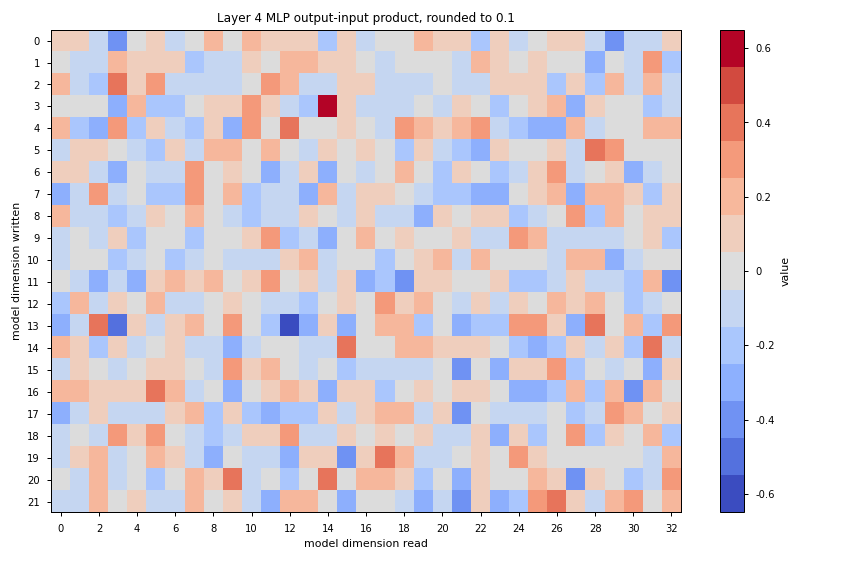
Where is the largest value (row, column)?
3 14
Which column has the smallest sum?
21
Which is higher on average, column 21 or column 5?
column 5
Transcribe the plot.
Title: Layer 4 MLP output-input product, rounded to 0.1
x-axis: model dimension read, ticks 0 2 4 6 8 10 12 14 16 18 20 22 24 26 28 30 32
y-axis: model dimension written, ticks 0 1 2 3 4 5 6 7 8 9 10 11 12 13 14 15 16 17 18 19 20 21 (0 at the top)
Colour bar: value, ticks -0.6 -0.4 -0.2 0 0.2 0.4 0.6
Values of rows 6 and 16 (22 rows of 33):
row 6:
0.1 0.1 -0.1 -0.3 0 -0.1 -0.1 0.3 0 0.1 0 -0.3 -0.1 0.1 -0.3 0 -0.1 0 0.2 0 -0.2 0.1 0 -0.2 -0.1 0.1 0.3 -0.1 0 0.1 -0.3 -0.1 0
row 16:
0.2 0.2 0.1 0.1 0.1 0.4 0.2 -0.1 0 -0.3 0 0.1 0.2 0.1 -0.3 0.1 0.1 -0.2 0 0.1 0 0.1 0.1 0 -0.3 -0.3 -0.2 0.2 -0.2 0.2 -0.4 0.2 0
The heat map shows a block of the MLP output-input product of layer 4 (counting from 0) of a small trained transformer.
